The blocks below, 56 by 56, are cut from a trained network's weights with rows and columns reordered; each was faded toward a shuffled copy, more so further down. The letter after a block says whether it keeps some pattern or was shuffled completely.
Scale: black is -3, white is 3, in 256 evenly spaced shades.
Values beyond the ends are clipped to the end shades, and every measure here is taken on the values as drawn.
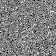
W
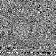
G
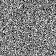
W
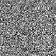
G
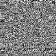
G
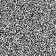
W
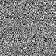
G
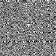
G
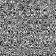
G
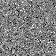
W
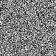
W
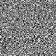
G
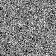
W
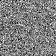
W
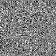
G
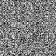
G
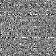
G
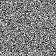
W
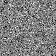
W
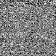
G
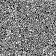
W
